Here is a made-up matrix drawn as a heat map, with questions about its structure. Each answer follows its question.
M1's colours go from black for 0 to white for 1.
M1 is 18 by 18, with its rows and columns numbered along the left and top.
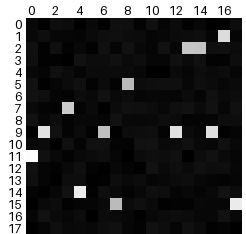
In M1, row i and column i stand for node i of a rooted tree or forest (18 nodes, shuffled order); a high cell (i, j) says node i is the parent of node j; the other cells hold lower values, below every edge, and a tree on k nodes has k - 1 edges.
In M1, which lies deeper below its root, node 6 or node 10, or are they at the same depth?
node 6
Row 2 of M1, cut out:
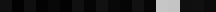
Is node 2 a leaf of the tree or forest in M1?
no
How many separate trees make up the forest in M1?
5
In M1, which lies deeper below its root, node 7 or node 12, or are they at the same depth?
node 7
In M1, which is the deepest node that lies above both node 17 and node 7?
15
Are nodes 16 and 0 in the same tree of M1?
no
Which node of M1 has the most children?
9
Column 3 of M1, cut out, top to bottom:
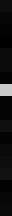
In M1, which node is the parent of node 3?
7
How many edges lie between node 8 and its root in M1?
1
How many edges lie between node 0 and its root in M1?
1
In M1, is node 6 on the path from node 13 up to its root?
no
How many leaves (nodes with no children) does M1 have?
10
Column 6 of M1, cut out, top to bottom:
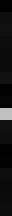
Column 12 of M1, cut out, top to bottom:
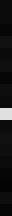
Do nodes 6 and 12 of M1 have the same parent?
yes
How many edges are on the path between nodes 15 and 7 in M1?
1
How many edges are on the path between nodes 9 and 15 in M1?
1
